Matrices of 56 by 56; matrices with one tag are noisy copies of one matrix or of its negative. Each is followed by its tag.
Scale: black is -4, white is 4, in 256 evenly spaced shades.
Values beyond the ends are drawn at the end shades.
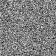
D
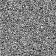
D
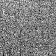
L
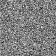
D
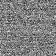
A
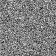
D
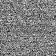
A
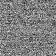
A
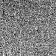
L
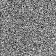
D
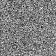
D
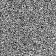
D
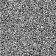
D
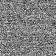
A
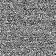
A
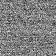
A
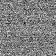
A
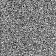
D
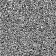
D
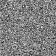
D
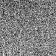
L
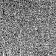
L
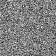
D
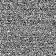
A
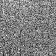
L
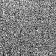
L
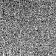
L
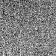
L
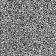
D
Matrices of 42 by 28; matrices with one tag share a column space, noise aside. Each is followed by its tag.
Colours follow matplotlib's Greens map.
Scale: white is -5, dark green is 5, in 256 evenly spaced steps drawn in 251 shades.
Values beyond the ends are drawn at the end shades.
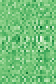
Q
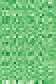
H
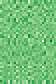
H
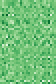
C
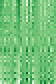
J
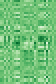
Q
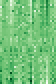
J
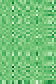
H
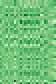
C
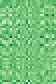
C
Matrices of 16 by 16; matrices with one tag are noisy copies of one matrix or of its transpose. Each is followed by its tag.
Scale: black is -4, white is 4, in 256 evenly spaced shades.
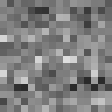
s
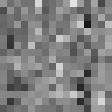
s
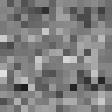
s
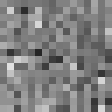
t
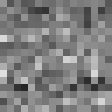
s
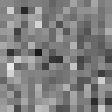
t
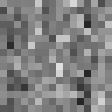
s
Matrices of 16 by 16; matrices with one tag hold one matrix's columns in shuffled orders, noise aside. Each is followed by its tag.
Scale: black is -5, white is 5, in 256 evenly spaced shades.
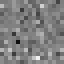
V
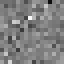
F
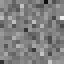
F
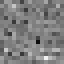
V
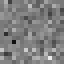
V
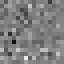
V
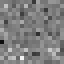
V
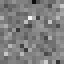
F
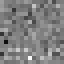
V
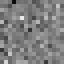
F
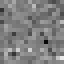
V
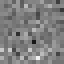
V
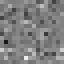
V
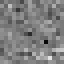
V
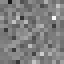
F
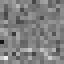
V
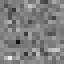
V
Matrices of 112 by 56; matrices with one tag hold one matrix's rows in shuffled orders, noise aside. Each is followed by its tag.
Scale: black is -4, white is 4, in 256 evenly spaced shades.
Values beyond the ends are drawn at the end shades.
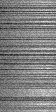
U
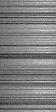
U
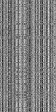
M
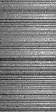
U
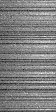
U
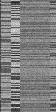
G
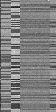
G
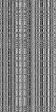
M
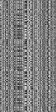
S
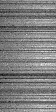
U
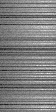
U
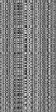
S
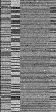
G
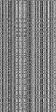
M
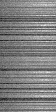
U
